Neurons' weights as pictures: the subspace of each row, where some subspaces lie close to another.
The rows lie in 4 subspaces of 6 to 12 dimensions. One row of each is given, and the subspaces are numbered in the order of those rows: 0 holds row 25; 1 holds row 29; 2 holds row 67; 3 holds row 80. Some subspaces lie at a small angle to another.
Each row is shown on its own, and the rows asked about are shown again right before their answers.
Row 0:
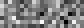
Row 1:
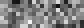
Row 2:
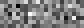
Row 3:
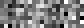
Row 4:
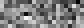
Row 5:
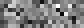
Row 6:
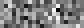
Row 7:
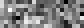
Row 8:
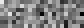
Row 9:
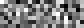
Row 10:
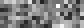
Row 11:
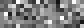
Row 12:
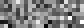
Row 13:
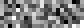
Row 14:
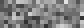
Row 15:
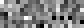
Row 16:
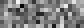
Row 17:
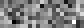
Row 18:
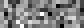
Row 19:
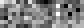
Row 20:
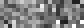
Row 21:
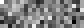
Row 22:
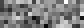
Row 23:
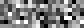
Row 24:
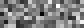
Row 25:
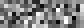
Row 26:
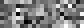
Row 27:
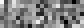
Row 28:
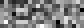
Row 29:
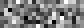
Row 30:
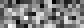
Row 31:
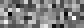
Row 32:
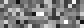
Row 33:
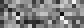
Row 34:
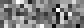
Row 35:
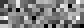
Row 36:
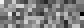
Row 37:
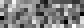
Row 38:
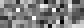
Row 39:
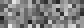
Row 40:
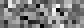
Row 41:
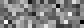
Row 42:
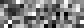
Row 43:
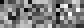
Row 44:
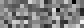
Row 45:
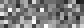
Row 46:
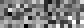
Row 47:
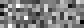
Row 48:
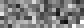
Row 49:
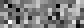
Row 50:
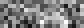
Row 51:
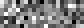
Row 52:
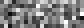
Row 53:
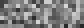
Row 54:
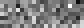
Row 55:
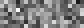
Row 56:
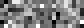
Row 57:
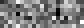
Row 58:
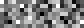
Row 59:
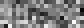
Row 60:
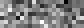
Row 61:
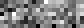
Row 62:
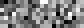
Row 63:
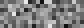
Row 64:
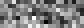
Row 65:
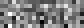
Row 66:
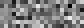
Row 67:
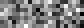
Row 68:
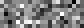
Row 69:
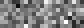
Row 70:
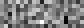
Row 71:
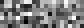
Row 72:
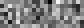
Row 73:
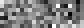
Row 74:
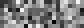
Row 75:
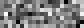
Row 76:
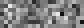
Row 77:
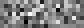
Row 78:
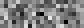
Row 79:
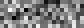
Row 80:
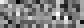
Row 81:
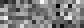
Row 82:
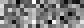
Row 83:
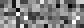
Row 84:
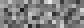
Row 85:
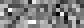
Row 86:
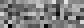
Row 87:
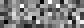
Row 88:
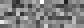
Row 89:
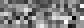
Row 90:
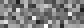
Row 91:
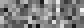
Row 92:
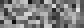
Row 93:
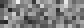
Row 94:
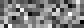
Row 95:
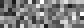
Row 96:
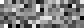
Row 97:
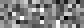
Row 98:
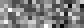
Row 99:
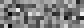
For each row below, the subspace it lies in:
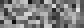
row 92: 1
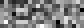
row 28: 0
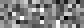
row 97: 0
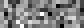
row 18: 1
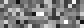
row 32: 1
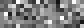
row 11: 1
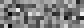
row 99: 3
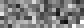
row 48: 3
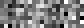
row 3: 0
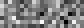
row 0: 0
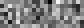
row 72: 1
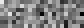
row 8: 2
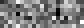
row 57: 3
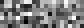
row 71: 1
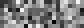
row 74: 3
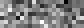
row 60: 0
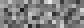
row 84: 3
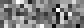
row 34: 1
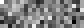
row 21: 0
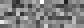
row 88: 0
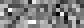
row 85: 3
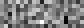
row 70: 0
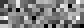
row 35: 3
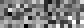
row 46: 2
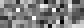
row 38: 0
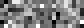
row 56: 1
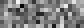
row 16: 1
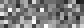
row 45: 3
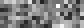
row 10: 2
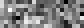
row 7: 2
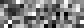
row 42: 1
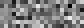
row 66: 0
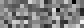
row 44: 1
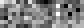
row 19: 2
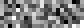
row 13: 2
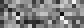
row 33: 3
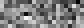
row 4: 1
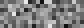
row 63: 1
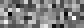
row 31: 0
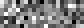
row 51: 0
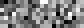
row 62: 2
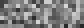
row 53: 1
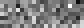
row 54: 3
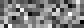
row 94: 3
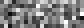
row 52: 3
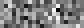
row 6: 1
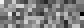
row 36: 2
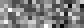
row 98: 0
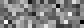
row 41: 1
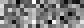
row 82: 1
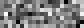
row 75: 1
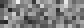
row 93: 2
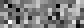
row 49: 1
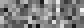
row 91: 2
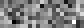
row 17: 1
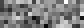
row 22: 2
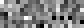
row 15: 0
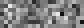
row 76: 1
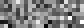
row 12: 0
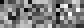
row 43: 2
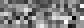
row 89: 0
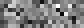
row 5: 3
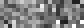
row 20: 0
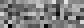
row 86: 1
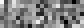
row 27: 2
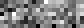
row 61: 2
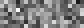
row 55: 3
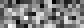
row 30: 1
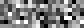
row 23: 0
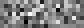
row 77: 0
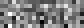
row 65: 0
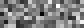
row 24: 1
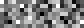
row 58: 1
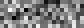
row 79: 2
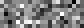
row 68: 1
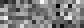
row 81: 2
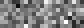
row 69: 2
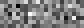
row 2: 0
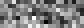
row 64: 1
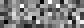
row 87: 1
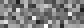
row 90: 0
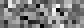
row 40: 1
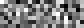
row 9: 3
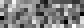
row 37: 2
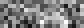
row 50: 0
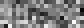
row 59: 0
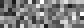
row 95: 0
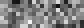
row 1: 2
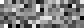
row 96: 0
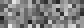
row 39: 2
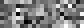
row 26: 2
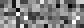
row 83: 0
